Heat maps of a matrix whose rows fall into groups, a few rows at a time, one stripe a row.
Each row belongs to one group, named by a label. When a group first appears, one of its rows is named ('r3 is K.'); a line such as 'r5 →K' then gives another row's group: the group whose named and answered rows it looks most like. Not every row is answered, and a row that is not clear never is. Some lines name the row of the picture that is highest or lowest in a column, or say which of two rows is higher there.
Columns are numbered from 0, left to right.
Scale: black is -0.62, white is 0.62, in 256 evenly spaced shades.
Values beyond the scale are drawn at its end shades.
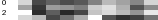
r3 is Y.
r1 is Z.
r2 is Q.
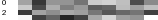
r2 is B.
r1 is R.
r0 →Z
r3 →Q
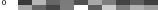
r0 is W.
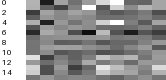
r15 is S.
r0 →Z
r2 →B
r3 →B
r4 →Z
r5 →B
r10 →S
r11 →Q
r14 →Q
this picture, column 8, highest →1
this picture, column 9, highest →13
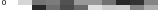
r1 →Q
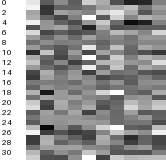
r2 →Z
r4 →Y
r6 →Q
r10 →W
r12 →Q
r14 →W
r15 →B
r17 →B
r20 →R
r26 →Q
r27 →W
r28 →W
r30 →Y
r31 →R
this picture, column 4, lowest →5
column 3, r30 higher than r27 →Yes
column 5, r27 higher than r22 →Yes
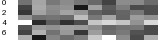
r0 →S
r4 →Q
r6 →W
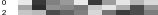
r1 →Z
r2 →Y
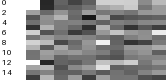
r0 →Q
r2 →R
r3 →W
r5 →W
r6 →Q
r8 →Y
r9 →R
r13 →Y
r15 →W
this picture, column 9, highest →6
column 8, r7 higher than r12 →Yes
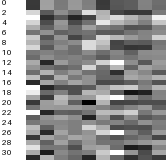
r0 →B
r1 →B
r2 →Y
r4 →Q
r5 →Y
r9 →Y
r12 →Z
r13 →R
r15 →R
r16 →B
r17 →Q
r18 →Y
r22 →Q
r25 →Y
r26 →Z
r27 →B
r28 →R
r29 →Y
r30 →Z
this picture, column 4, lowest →20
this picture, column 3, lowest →3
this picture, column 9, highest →3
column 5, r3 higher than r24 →Yes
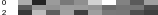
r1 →B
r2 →W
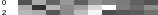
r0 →W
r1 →Z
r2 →Y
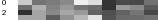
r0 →Y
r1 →S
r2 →B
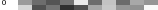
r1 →Q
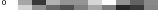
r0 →Z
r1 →Y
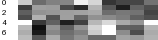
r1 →W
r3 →W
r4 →Q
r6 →Z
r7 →R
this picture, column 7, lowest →1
